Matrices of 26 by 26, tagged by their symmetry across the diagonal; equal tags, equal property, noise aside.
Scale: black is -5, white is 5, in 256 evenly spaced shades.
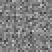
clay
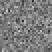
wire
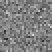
wire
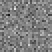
clay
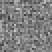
clay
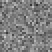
clay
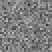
wire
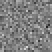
clay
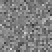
clay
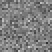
wire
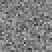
wire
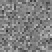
wire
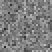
wire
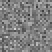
clay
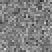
wire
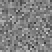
clay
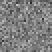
wire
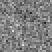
clay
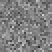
wire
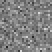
wire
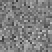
wire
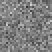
wire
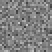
clay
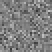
clay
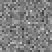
clay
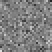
clay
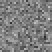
wire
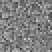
clay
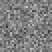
clay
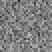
wire
